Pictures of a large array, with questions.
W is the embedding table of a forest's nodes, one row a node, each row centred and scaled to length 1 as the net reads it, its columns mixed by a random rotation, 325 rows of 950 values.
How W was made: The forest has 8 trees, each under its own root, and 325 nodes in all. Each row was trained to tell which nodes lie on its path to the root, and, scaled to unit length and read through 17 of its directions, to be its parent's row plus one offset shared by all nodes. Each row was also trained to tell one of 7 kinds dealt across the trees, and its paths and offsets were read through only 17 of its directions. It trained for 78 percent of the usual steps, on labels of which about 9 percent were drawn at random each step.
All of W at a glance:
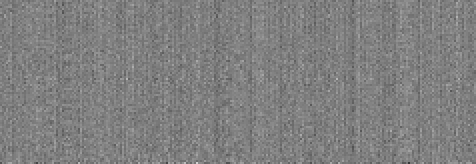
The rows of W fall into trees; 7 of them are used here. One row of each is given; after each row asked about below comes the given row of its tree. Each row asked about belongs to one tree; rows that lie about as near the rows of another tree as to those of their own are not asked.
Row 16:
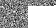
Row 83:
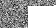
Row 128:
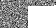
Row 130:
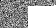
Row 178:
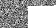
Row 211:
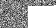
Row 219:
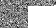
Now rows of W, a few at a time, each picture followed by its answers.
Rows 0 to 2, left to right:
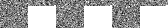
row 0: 16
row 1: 83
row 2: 211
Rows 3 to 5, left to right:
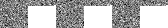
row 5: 219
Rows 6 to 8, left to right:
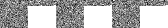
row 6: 83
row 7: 219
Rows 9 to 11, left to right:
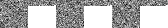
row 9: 178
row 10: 130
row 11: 219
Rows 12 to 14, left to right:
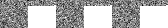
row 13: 16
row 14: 83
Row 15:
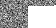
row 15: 128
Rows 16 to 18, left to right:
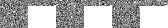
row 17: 178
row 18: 130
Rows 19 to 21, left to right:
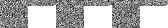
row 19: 128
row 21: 219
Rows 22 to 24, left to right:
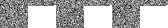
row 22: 83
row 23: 178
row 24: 219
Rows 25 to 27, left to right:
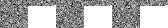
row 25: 219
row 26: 130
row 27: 83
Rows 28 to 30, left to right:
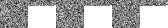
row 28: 178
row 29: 128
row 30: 83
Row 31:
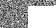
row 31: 211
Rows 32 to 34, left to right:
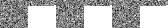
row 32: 83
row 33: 128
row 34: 211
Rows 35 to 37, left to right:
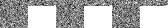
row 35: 83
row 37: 219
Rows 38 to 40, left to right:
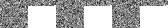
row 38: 219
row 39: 211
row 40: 130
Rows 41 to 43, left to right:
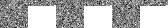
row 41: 130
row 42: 83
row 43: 219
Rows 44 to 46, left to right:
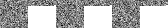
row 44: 128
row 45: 219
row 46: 83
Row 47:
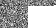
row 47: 16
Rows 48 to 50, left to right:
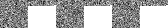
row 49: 211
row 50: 16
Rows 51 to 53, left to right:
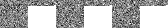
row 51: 219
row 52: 83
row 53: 178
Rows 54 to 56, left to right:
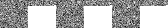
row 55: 83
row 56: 178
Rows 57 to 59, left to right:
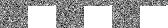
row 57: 219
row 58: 83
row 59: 128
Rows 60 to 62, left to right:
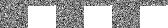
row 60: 130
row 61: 16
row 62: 178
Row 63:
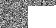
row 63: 128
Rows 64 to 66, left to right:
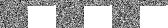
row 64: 83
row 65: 178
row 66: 219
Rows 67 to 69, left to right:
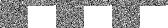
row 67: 16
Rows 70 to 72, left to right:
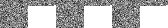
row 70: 130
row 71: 128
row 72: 130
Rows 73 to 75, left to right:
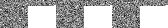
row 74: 83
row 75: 128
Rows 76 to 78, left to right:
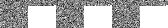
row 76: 128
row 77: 16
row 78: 130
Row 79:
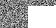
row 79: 128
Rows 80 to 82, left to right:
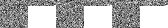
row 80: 219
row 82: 219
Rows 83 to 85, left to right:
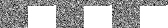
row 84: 178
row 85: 219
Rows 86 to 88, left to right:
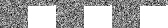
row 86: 16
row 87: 178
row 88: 128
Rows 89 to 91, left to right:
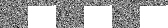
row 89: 16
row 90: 211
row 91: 130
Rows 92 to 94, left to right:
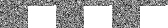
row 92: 219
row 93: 83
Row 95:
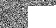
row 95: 130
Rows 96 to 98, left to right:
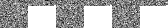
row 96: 178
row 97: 211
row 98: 83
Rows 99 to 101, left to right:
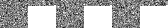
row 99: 16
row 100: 178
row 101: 178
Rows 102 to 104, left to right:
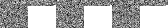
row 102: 219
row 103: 128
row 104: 219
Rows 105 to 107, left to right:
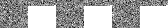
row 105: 219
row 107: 178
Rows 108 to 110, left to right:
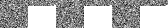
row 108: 211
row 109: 178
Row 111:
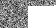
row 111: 83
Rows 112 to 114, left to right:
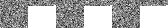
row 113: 83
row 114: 178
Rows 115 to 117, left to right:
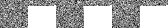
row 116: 83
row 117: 178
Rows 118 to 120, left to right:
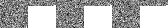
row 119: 128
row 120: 219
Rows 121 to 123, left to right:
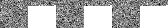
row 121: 178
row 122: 83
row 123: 178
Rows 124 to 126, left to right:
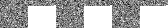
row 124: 130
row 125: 16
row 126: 219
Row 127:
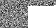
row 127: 219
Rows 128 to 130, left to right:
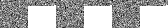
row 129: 178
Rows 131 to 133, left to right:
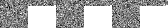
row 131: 178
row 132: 83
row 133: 130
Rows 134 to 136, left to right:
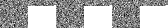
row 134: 83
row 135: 83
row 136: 128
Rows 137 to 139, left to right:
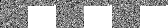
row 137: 178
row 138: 130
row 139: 128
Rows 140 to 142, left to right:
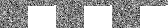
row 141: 128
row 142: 83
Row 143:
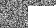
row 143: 219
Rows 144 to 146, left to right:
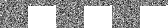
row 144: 178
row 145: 128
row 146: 128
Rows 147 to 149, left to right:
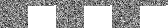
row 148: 128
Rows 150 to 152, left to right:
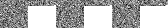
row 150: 130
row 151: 211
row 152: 219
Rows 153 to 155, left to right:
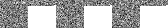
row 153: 219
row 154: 128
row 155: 219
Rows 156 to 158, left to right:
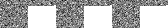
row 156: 219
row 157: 219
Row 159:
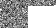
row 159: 219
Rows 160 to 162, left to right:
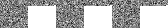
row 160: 219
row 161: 219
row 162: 128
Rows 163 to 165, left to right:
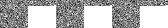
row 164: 16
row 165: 130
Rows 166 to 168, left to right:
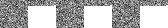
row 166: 130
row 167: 130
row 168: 219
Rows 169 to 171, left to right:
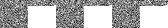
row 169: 178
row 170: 178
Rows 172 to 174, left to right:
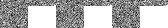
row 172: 128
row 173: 130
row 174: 130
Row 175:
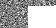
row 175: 16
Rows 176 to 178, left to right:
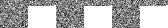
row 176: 83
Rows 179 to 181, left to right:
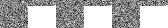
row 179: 211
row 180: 130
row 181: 83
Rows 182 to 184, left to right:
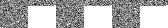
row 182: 211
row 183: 83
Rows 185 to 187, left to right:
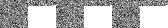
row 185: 16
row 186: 130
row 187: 83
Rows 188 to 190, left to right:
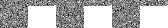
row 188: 178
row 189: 211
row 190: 211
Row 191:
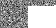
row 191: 219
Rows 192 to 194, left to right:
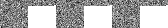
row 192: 211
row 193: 130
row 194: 128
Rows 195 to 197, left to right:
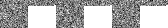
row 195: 128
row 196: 83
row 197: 219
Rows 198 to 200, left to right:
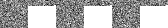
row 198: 178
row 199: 83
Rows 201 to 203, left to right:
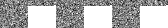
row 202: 16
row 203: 16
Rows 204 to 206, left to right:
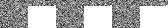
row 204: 178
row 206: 130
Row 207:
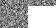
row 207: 16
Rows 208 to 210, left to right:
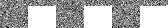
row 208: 178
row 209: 16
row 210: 178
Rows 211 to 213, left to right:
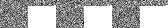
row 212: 211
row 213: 83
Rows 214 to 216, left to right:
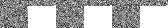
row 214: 83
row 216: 219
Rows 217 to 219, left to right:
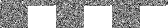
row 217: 16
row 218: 219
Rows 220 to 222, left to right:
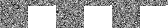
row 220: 219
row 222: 83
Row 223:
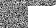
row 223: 219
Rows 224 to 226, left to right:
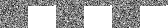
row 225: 219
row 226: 211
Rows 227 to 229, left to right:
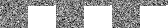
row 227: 128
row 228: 83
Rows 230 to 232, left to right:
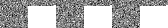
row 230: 128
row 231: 128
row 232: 178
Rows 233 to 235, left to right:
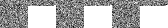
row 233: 219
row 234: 178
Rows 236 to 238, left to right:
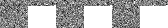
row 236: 219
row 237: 219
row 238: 16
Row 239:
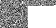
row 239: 16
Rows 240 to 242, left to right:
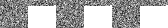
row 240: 128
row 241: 219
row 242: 211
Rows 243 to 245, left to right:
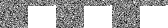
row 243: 211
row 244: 211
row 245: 128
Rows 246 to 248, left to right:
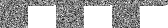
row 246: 211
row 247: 83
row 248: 130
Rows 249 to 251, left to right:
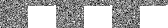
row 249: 130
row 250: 128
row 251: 178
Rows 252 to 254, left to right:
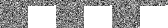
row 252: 128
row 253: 128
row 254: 83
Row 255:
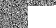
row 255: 16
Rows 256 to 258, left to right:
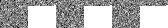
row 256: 178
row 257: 83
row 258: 16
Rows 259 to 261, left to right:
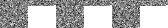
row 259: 83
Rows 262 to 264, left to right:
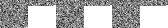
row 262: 83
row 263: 83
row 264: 83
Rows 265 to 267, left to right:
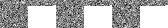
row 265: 219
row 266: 128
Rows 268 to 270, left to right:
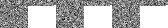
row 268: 219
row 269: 83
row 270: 83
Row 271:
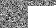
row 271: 83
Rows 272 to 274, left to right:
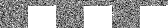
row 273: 130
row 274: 178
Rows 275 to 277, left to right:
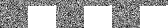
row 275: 16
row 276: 128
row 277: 178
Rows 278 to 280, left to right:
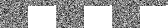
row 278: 128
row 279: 128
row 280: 130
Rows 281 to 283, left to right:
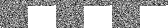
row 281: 130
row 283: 83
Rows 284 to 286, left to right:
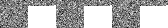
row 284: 16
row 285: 211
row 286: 130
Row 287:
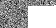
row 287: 211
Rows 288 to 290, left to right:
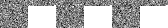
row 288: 128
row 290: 219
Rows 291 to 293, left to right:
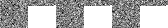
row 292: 16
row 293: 219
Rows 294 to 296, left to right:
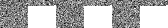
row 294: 16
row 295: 219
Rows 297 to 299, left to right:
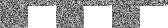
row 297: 83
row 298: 83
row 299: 219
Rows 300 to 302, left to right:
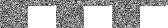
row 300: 130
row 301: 83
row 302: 83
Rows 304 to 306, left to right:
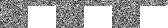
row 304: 178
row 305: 130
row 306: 178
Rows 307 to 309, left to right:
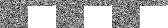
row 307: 219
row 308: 219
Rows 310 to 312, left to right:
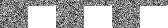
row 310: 83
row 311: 178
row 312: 130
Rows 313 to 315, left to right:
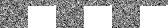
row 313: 83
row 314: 178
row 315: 178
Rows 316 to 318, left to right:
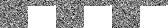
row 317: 211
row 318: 178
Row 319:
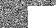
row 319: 178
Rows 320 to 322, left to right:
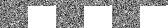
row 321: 16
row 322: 16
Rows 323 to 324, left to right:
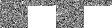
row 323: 16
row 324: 178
